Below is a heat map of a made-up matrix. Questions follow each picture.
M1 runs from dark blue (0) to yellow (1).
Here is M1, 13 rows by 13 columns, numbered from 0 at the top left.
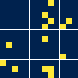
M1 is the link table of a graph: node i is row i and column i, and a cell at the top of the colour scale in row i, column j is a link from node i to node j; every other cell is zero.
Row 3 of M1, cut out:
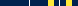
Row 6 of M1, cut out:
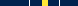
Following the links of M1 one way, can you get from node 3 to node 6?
no
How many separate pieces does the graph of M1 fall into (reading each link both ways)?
2
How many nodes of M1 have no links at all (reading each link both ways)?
1
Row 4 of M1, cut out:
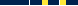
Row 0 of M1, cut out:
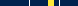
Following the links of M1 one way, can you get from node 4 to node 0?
yes
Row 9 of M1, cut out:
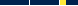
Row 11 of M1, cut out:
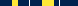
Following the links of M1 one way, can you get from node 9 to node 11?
no
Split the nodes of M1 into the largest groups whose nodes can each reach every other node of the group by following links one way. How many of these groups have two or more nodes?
0
